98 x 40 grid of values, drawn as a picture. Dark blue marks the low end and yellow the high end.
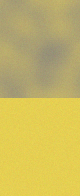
It is made of 2 by 1 panels. Panel 1,1: high, smooth, faint in contrast. Panel 2,1: very high, flat.
